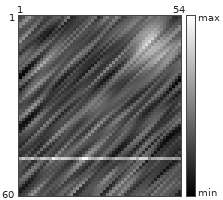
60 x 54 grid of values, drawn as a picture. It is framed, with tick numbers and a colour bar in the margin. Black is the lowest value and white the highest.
The grain runs diagonally up to the right. The ninth with the highest average is the top right. Neither half mirrors the other. Row 48 stands out from the rest. One bump rises in the top right.
